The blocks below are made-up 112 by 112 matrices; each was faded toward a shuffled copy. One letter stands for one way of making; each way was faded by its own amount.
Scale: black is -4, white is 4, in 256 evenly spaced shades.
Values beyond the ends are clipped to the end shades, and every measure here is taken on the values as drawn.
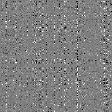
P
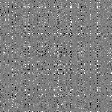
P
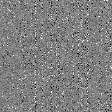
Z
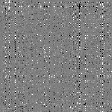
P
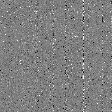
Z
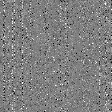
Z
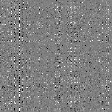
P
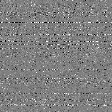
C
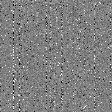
Z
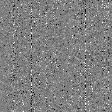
Z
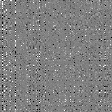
P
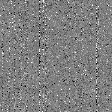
Z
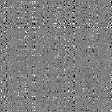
P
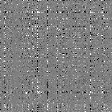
P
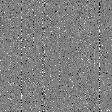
Z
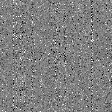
Z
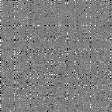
P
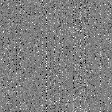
Z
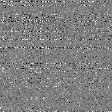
C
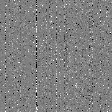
Z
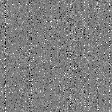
Z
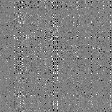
P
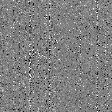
Z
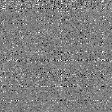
C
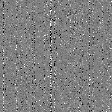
Z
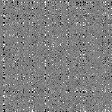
P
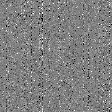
Z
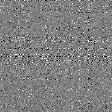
C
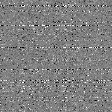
C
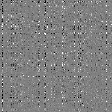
P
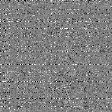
C
